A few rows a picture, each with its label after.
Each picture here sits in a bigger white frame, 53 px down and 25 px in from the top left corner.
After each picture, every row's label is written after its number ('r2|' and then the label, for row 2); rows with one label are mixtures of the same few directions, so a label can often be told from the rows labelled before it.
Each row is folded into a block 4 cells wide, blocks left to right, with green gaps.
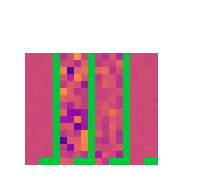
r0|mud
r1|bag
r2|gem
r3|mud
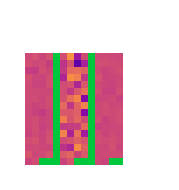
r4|gem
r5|mud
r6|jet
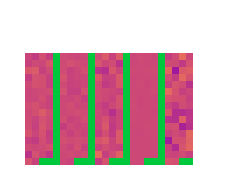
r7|gem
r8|jet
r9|gem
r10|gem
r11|bag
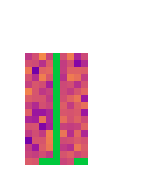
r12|bag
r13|mud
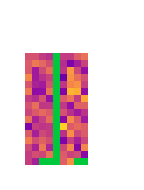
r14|jet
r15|jet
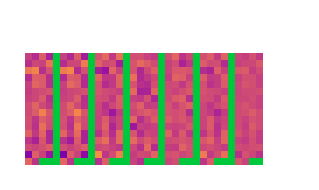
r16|gem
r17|gem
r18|gem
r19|jet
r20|mud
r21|gem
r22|gem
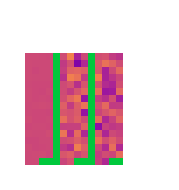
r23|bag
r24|mud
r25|jet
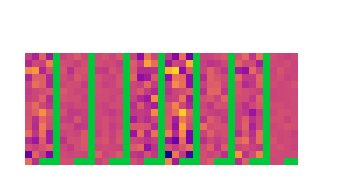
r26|gem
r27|bag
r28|gem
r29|mud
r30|gem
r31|jet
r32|gem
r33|bag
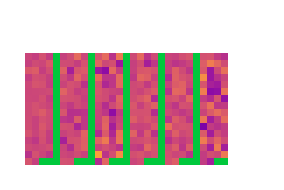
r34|gem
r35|bag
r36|gem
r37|mud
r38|jet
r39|jet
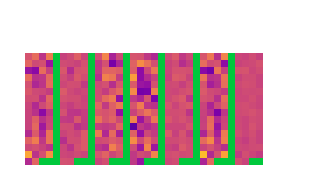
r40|gem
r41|bag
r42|mud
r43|jet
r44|mud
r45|gem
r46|gem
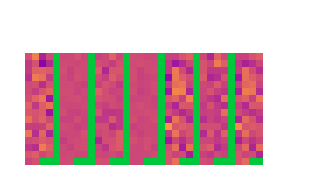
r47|mud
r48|bag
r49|bag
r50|jet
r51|jet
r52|mud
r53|jet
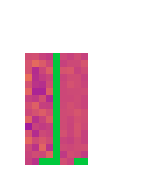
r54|jet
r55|gem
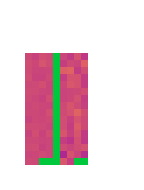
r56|mud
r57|gem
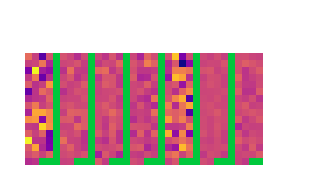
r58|bag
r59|bag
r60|gem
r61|mud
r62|mud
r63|gem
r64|jet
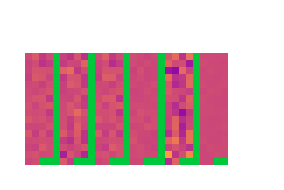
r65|mud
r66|gem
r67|mud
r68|bag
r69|gem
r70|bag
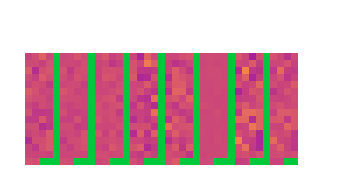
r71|bag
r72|bag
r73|mud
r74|mud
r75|jet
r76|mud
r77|bag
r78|bag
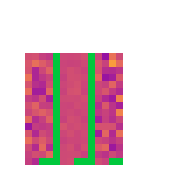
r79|jet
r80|jet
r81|mud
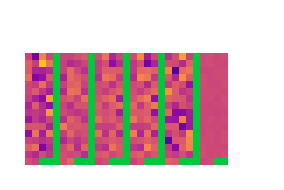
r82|mud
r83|jet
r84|mud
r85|mud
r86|bag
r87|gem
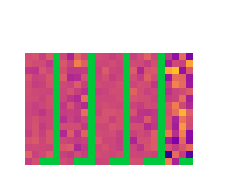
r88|gem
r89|mud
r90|bag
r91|bag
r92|gem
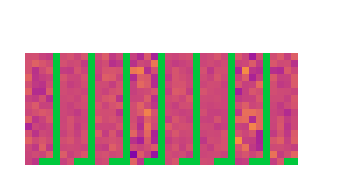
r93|jet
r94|gem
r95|mud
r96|gem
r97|jet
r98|bag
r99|bag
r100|gem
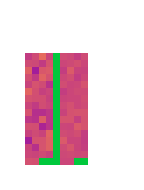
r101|bag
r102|bag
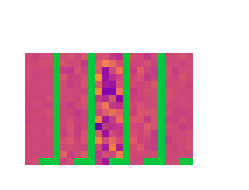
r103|mud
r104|gem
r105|jet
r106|bag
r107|bag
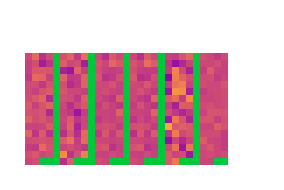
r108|mud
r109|gem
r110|mud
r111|mud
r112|jet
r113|bag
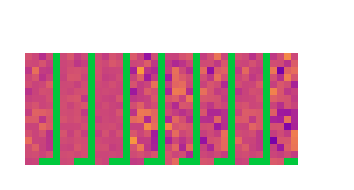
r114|bag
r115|mud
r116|mud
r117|bag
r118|jet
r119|bag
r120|bag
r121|bag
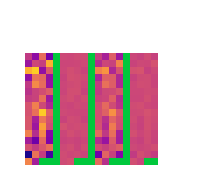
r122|gem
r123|jet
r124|gem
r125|gem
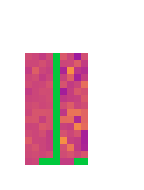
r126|bag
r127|bag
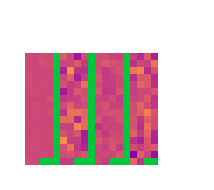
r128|mud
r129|bag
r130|jet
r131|gem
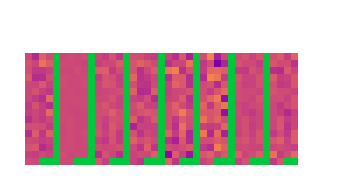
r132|mud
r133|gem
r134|gem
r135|jet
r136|gem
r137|mud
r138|gem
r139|gem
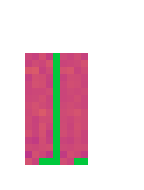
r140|gem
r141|gem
